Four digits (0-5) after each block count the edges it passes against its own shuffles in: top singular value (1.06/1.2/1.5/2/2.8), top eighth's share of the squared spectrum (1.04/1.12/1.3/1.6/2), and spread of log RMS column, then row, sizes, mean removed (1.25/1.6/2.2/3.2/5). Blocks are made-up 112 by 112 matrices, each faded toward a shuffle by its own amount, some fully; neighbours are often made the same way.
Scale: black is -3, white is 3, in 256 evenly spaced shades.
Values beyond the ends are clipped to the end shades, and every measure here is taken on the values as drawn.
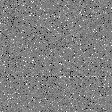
2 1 0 1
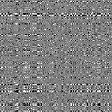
5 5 3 4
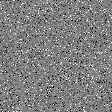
0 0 0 0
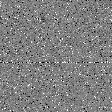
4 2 0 1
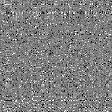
4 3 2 2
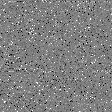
2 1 0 0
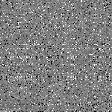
4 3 1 2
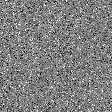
0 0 0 0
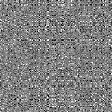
5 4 3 3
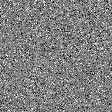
2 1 0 0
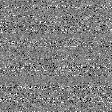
1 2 0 4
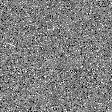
0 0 0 2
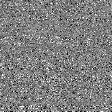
1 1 0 3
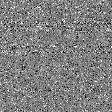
1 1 0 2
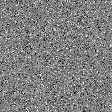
0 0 0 0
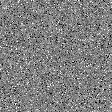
0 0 0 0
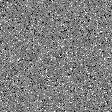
0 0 0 0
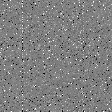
3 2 1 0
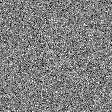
0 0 0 0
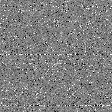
2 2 0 2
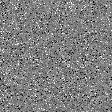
3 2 1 1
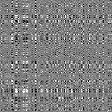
5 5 4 4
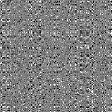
5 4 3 3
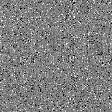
3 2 1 0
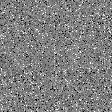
3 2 1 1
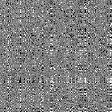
5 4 3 3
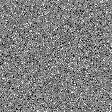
2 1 0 0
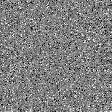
3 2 0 0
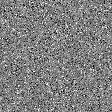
2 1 0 0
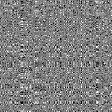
5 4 3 3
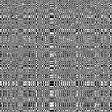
5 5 4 4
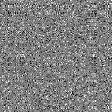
4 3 2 2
